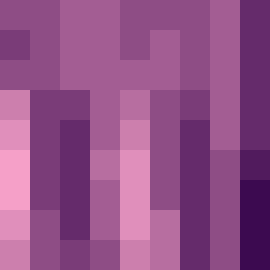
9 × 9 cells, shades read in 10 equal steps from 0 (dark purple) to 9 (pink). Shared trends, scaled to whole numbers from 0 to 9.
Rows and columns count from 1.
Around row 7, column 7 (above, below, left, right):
2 2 4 4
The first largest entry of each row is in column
3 3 3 1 1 1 1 1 1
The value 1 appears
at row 6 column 9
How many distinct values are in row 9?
6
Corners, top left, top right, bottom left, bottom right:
4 2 7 0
